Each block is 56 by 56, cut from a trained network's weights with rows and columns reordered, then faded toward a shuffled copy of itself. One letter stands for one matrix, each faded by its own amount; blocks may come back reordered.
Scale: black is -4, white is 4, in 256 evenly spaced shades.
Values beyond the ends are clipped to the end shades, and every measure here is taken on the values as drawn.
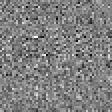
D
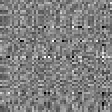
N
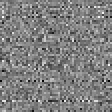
D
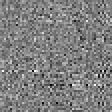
D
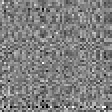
N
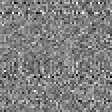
D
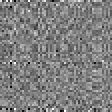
N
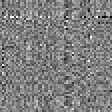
N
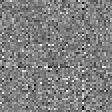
D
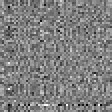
N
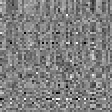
N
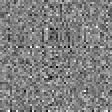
D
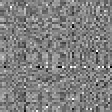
N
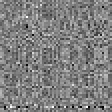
N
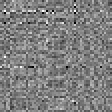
N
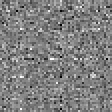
D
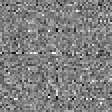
D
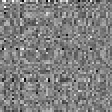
N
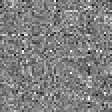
D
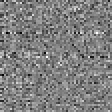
D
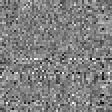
D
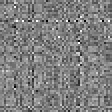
N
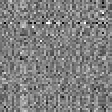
N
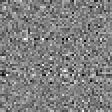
D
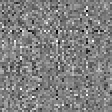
D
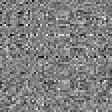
D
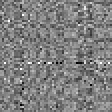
N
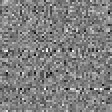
D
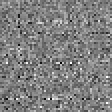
D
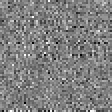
D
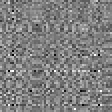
N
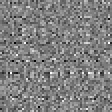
D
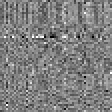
N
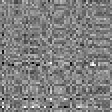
N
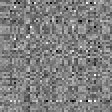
N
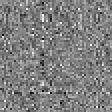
D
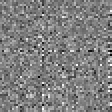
D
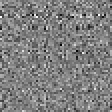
D
